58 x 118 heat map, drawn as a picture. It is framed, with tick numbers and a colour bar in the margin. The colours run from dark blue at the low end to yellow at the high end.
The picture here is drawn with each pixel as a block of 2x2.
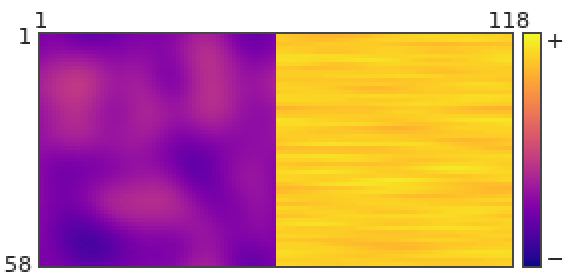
The table splits into one row of 2 panels. Panel 1,1: low, smooth. Panel 1,2: very high, streaked across, faint in contrast.
